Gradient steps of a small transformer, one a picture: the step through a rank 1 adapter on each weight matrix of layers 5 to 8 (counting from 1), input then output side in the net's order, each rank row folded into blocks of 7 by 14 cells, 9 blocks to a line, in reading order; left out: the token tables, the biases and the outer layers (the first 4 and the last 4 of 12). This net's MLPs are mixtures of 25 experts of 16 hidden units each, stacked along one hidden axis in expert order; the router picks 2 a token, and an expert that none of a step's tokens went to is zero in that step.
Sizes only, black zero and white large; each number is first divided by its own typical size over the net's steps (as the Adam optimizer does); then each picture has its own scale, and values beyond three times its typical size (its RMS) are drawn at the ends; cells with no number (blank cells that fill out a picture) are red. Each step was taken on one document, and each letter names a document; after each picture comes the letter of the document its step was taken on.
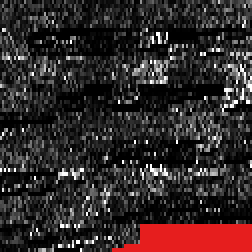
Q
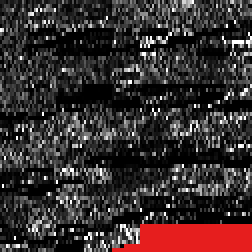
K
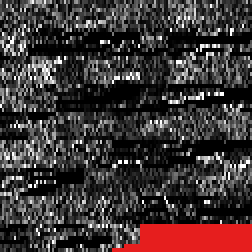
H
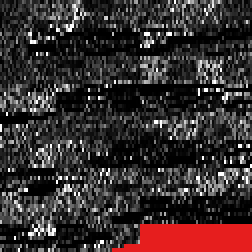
K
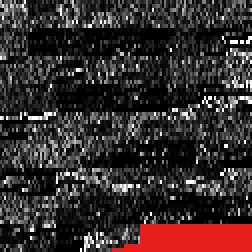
Q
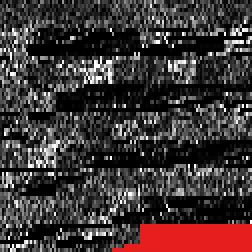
H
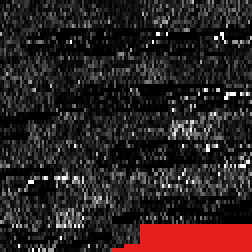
K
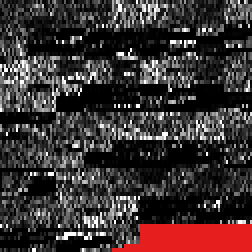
H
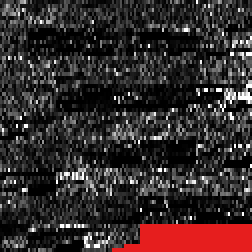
Q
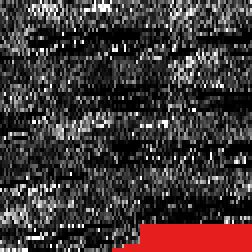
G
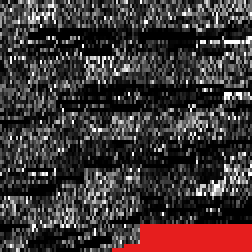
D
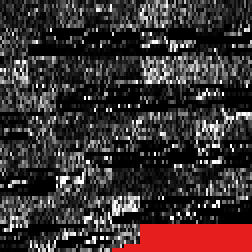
H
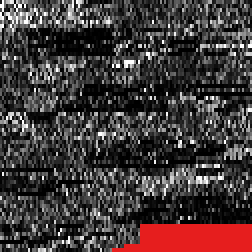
D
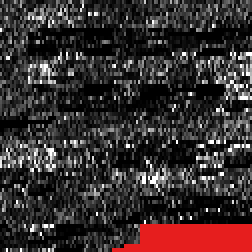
Q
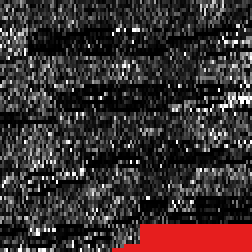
Q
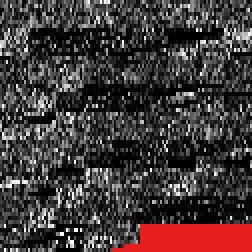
D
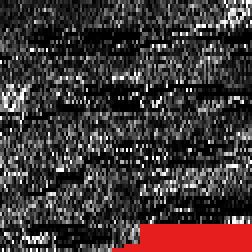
G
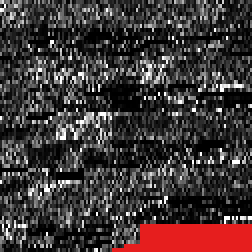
G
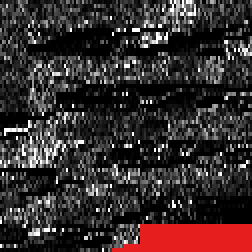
K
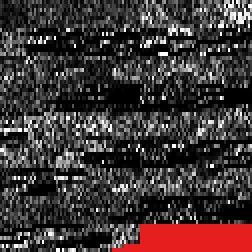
H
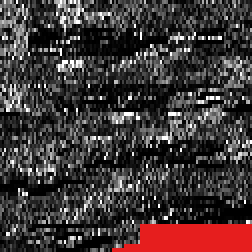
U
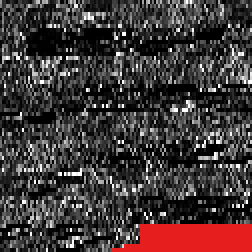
U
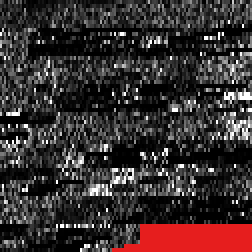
Q
